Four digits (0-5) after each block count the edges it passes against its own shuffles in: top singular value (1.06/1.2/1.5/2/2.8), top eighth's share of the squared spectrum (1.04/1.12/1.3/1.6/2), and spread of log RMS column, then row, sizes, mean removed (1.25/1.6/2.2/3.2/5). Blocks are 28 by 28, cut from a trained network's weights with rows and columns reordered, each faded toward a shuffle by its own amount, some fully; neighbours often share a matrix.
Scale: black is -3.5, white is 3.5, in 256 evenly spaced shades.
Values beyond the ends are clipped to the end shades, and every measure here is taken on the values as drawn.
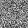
0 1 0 0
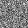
0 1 0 1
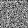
0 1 0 0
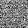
1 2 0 0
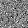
0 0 0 0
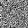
1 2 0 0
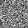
0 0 0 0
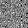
2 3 1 0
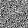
0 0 0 0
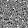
1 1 0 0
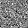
1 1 0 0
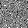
0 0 0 0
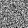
0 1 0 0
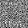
3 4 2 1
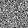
1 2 0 0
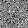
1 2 0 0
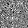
1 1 0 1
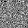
2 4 0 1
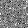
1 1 0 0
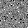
0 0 1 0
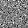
0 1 0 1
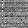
3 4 1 0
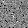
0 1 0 0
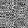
3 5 2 1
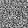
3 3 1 1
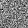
0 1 0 0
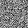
1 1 0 0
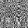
3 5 2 1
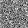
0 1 0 0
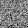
0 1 0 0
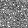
1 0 0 0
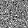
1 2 1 0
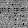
3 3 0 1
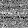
3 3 0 1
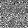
1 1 0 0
